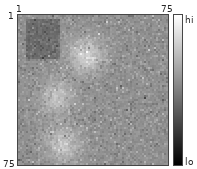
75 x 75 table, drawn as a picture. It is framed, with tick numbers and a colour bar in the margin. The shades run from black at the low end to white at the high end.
Ninth with the lowest average: top left. Mirror symmetry: none. Bumps: three. Odd rows or columns: none. Odd patch: lower, in the top left.
